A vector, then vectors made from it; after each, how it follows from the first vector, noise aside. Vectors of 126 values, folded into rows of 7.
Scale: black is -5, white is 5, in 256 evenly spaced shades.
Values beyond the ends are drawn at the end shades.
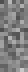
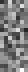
scaled up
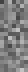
copied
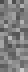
copied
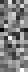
scaled up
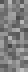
copied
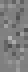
partly zeroed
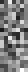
scaled up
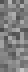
copied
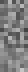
copied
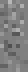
partly zeroed
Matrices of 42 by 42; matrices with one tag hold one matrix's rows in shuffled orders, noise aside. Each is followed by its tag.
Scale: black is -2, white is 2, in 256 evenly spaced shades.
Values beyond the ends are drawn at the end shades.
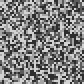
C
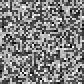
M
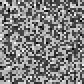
C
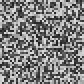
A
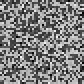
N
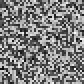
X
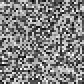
M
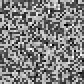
M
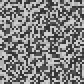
C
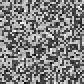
C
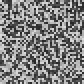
C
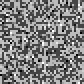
A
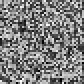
M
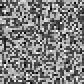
M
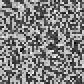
C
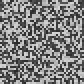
M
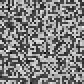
X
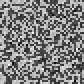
C
